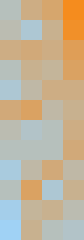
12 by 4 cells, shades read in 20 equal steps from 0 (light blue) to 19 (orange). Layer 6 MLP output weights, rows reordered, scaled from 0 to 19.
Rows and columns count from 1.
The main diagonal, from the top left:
5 3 10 13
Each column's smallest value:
0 3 3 4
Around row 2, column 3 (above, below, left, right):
12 10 3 18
